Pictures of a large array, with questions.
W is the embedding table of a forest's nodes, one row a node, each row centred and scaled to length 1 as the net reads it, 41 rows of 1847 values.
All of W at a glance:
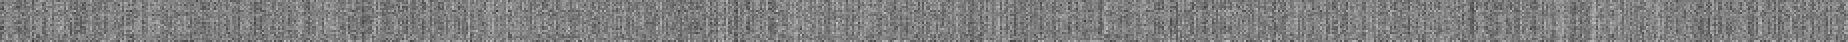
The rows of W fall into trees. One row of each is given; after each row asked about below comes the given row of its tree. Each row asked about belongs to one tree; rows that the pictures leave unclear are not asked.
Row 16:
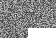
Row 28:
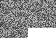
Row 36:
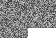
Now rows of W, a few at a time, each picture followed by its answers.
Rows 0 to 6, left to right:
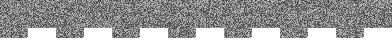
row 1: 16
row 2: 28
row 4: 28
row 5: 36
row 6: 28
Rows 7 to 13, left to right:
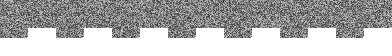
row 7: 28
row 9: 28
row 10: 16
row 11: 16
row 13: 36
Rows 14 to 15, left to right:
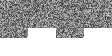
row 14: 16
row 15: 36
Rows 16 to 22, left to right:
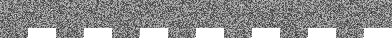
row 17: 28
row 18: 16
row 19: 28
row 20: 28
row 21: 16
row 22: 28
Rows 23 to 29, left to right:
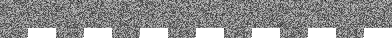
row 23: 28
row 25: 16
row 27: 28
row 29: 28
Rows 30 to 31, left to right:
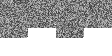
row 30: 28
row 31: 16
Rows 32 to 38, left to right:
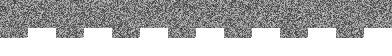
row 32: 28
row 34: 16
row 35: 36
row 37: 16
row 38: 16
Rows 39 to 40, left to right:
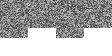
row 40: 36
